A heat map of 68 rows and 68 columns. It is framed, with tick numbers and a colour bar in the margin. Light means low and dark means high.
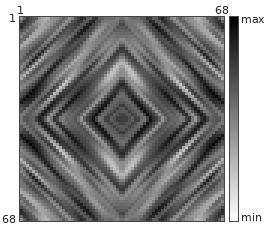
No overall slope runs across the table. Its left and right halves mirror each other, and so do its top and bottom. The histogram is bell-shaped.
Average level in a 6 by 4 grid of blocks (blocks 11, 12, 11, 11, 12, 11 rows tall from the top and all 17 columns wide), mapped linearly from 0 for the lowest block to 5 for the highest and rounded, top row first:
0 2 2 0 | 2 0 0 2 | 5 5 5 5 | 5 5 5 5 | 2 0 0 2 | 0 2 2 0
